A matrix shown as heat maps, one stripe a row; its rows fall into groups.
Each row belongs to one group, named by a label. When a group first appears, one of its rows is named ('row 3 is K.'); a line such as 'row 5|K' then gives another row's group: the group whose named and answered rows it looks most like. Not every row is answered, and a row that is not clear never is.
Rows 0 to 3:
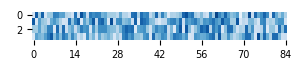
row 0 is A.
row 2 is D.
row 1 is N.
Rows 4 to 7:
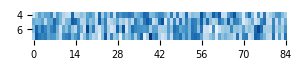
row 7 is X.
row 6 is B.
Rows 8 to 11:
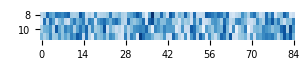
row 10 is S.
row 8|D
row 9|A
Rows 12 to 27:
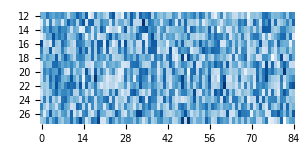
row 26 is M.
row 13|A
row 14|B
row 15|D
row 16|N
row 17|N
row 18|S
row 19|D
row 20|B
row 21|B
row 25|N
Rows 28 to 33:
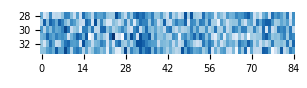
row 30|S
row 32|M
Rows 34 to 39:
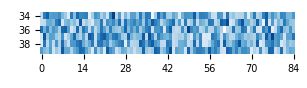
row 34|X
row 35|D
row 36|S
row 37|A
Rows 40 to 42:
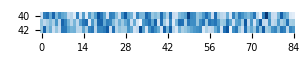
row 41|N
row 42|A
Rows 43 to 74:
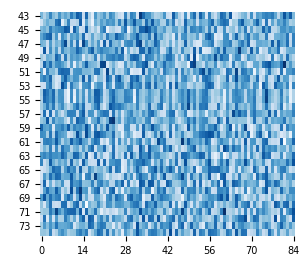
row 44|D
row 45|B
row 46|M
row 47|M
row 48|A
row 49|D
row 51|N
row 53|M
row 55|X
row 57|A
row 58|X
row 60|N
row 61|X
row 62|A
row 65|D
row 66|B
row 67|A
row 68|X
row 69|D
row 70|M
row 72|A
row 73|S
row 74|N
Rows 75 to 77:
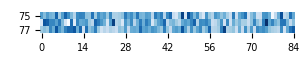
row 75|S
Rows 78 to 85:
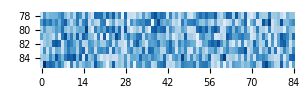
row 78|N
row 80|N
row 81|M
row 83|A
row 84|B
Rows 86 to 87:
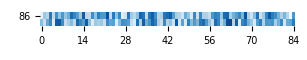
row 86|A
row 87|N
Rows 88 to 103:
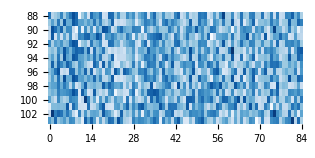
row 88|S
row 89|S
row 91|A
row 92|S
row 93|B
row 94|S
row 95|B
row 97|S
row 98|N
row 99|B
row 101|D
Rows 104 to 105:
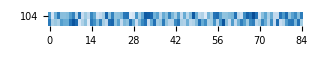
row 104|M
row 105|S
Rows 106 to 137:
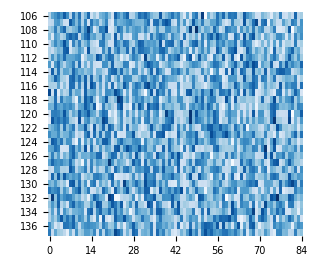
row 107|M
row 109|N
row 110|D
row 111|D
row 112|S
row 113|M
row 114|A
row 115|M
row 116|M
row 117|N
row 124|X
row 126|A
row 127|S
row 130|M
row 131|D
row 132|S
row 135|D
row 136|N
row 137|N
